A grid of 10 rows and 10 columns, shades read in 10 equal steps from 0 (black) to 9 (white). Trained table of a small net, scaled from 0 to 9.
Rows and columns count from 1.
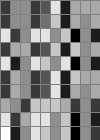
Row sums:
44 43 49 45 48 46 44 49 50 49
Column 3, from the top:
5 5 5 6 5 5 5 2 6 5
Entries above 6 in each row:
1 1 4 2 4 2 1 3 4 4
